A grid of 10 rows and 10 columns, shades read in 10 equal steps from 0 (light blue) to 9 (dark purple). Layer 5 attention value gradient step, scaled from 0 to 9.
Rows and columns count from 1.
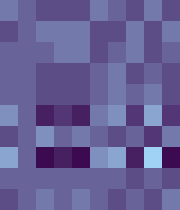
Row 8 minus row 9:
-3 0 4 3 4 -2 -3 2 -5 3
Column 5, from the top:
6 4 4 6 6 8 4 9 5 4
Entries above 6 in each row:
0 0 0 0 0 5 1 5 0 0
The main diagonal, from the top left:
4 5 5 6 6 4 6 8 5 4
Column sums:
47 50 56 56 56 48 46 56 45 57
